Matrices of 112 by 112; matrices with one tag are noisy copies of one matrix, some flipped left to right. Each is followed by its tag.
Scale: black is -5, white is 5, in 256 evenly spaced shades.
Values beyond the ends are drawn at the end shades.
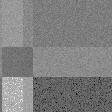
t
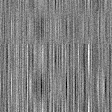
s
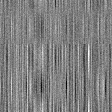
s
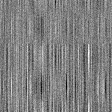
s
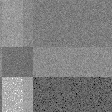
t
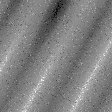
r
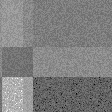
t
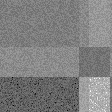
t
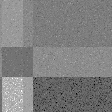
t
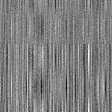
s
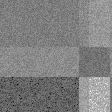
t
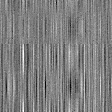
s
